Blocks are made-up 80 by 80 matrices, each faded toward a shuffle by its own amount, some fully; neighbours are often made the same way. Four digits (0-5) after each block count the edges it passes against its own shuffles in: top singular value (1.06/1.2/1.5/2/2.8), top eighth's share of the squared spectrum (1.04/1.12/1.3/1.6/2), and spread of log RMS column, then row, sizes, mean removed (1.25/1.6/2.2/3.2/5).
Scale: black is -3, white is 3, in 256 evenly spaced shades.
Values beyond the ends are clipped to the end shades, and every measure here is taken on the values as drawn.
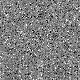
2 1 0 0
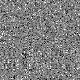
3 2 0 1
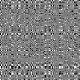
5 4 3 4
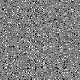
4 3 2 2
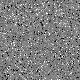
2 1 0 0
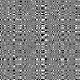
5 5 4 4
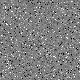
2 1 0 0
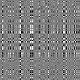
5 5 4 4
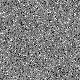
0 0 0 0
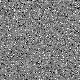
0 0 1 0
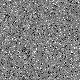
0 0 0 0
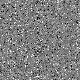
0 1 1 0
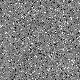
0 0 0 0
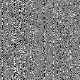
2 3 4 0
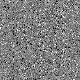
0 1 2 0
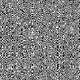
4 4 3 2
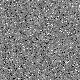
1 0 0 0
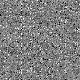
3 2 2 0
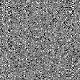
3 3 2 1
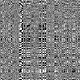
5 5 4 3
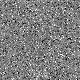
0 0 0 0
